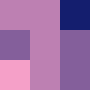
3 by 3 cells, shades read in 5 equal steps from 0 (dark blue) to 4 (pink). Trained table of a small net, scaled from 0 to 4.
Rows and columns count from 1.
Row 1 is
3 3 0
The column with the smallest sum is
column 3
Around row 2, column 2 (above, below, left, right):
3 3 2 2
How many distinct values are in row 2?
2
